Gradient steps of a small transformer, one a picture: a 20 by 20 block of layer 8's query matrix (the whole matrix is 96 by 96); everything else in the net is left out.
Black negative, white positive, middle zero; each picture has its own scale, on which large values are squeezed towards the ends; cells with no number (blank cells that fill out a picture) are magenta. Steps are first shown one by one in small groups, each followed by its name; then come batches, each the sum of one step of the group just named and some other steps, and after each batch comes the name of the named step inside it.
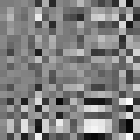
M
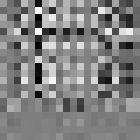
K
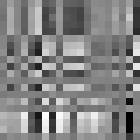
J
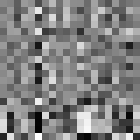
K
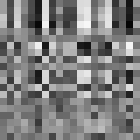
M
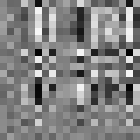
K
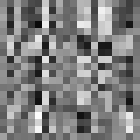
K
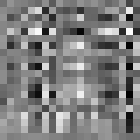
J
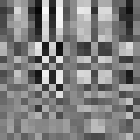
M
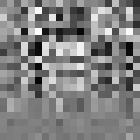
K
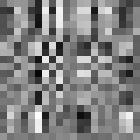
K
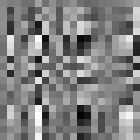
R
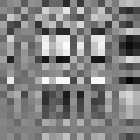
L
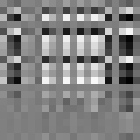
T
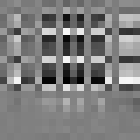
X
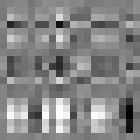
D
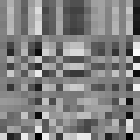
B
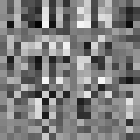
L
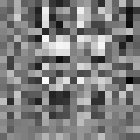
L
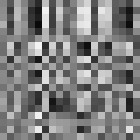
L
